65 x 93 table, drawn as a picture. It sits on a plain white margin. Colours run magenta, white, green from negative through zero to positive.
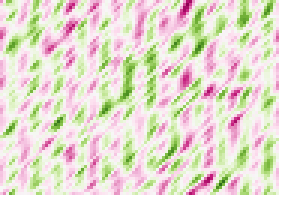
Histogram: bell-shaped. Slope: none. Stripes: upright, repeating 12 times. Average level on the scale: 50%. Seam: none. Odd rows or columns: none.
